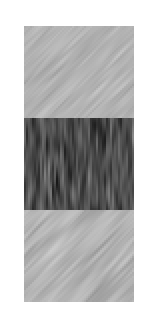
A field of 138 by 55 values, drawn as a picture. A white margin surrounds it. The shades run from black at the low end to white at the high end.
The table splits into 3 rows of 1 panel. Panel 1,1: high, slanting up to the right, faint in contrast. Panel 2,1: low, streaked downward. Panel 3,1: high, slanting up to the right, faint in contrast.
